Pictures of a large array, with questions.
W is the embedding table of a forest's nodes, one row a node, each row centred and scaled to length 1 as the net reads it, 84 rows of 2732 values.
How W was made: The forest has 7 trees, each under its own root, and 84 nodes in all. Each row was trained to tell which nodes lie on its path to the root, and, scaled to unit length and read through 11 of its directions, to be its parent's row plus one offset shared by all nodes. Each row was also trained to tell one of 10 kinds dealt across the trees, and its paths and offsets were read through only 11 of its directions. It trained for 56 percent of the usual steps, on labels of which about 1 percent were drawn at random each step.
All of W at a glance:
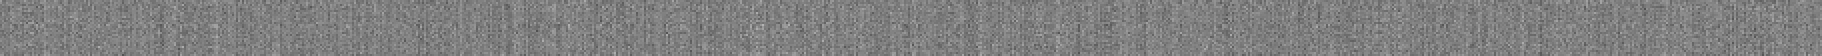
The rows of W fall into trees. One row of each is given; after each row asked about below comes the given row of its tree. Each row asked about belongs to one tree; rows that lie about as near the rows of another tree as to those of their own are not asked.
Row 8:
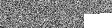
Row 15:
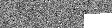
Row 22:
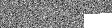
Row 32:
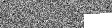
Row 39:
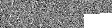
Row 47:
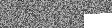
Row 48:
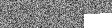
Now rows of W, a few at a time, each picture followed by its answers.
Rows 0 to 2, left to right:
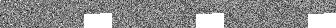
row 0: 15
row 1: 15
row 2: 39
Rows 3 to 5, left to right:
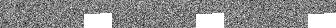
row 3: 15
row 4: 15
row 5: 39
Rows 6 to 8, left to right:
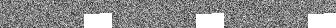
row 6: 22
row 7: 32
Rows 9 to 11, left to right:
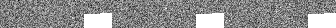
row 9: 22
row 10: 48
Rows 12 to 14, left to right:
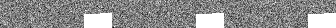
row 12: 47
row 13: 48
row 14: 47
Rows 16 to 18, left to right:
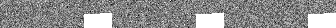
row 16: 48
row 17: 39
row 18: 47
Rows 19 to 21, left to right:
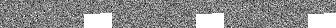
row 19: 22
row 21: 39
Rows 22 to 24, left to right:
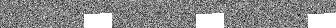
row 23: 48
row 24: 22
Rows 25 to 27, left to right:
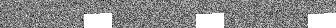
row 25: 48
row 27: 48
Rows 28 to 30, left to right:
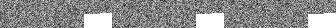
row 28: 32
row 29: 47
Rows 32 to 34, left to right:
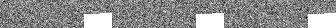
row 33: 48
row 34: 48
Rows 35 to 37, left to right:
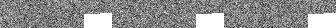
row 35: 15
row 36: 39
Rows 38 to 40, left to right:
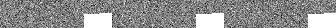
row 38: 39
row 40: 39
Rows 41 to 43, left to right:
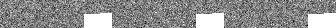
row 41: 39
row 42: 22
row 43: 39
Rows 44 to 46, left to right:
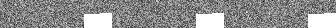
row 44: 32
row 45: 8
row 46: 22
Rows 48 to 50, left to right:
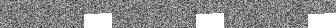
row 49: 48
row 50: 15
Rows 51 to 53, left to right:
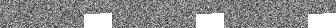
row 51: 15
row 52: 22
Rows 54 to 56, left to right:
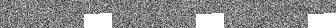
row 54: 22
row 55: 39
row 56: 39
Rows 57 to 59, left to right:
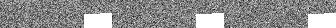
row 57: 48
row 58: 22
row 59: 15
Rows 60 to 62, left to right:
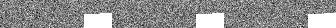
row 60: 39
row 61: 15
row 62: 48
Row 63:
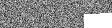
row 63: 47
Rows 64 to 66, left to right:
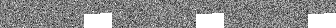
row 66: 48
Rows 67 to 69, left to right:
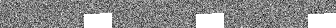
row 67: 47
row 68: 48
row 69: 22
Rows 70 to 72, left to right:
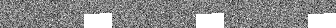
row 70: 39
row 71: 39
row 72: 22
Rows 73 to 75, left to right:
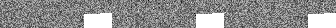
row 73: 48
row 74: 15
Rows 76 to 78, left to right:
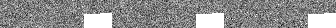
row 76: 22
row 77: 8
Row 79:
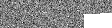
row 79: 22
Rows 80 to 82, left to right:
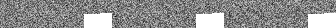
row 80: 22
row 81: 32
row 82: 32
